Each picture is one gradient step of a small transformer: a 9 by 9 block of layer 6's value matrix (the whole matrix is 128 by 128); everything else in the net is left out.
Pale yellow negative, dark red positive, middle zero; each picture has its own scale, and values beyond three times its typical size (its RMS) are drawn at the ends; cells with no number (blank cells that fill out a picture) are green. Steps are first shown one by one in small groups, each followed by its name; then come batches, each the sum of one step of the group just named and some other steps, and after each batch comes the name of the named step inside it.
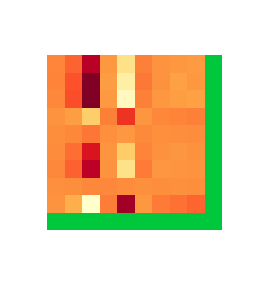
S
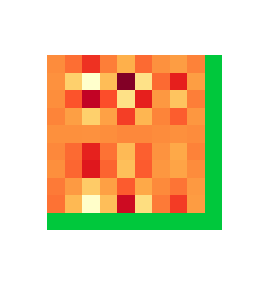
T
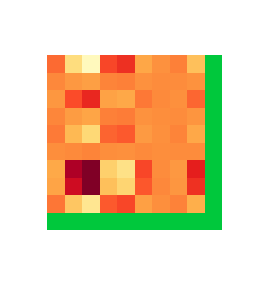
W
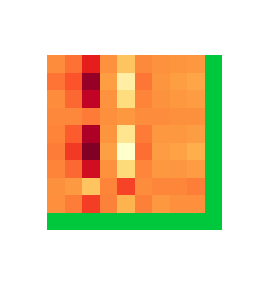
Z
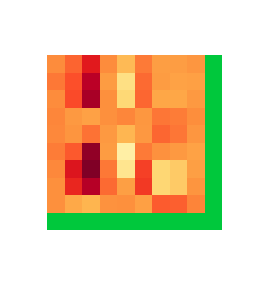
Z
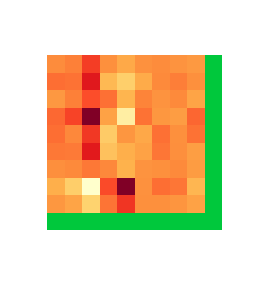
Z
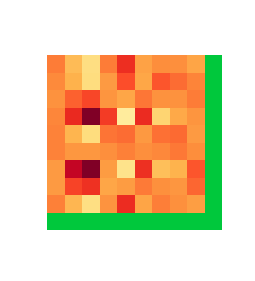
W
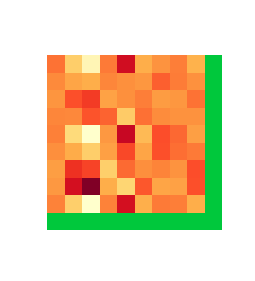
W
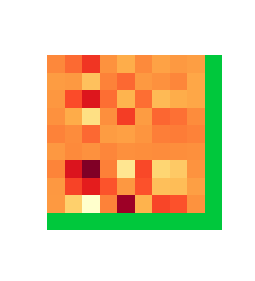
S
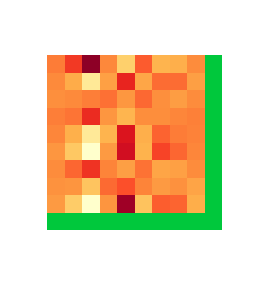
T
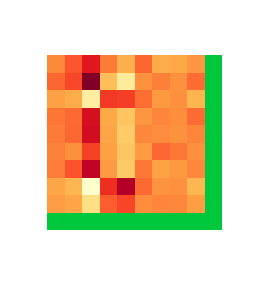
Z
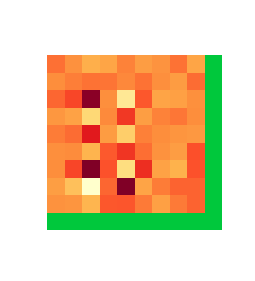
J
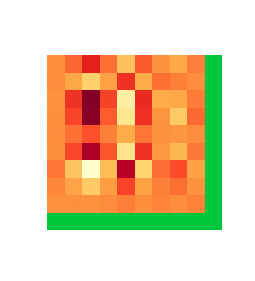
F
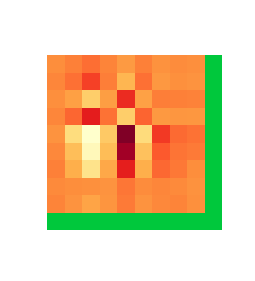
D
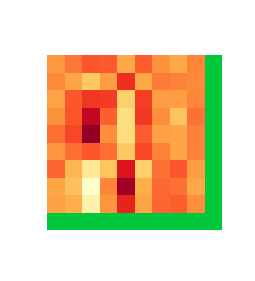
F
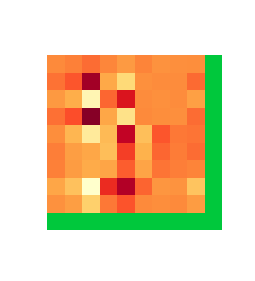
D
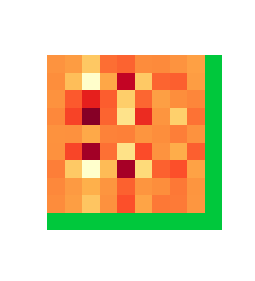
F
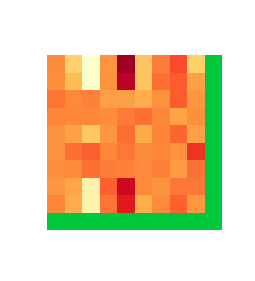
J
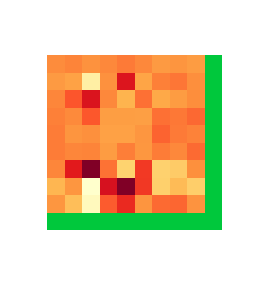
J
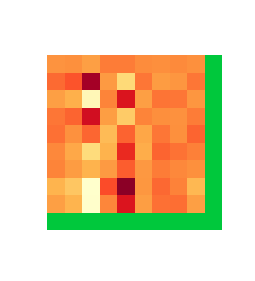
D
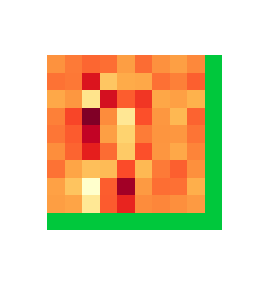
F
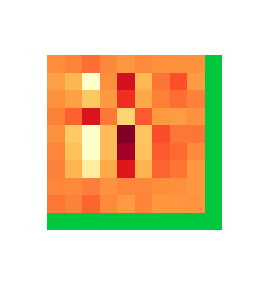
D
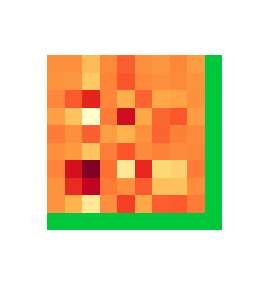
J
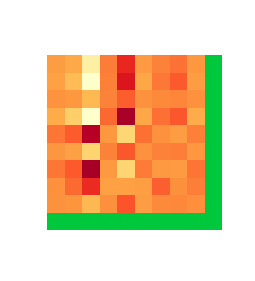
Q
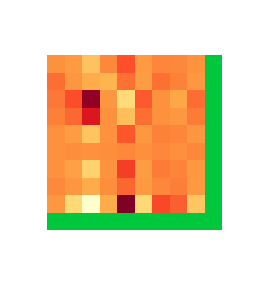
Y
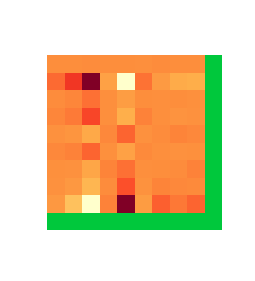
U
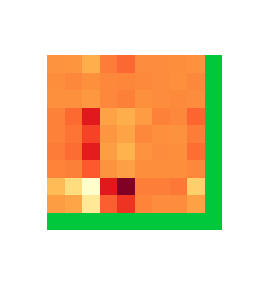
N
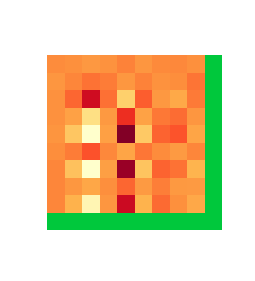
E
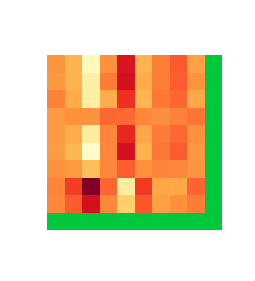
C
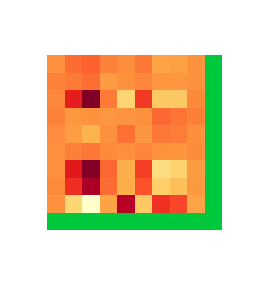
Y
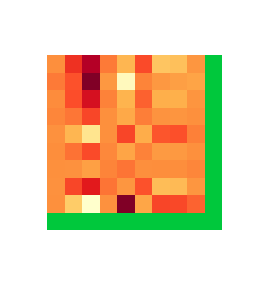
U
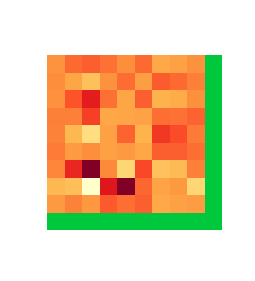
N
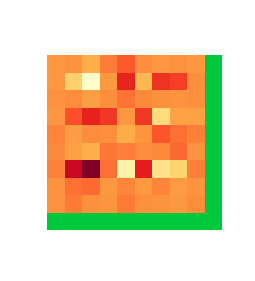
Q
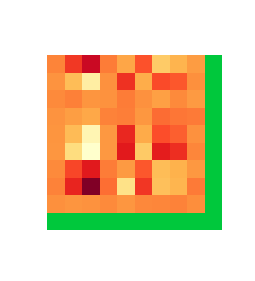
C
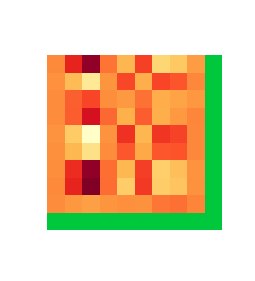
C
